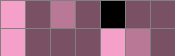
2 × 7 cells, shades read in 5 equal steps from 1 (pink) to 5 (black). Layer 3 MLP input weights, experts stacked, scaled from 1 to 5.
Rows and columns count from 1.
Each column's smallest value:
1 3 2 3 1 2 3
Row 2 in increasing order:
1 1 2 3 3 3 3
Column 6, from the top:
3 2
